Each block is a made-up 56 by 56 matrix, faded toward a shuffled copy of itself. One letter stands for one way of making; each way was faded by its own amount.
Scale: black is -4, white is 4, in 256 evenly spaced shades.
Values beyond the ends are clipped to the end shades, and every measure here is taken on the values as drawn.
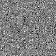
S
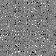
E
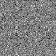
S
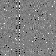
E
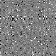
E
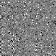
E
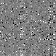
E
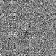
S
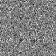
S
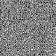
S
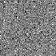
S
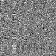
S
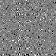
E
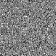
S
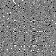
E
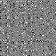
E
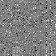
E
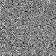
S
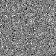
S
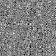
S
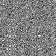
S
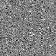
S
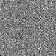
S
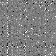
E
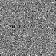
S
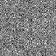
S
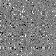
E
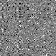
E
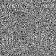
S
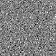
S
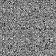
S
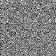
S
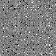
E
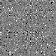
E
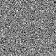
S
